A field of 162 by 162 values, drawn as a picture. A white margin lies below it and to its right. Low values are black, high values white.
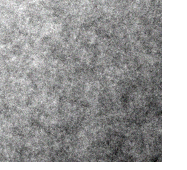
Ninth with the lowest average: bottom right. Mirror symmetry: none. Odd rows or columns: none. Histogram: bell-shaped. Slope: up to the top left. Ninth with the highest average: top left. Stripes: none. Grain: blotchy.
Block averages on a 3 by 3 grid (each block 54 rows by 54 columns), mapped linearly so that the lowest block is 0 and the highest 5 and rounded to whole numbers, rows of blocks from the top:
5 3 2
4 2 1
3 1 0
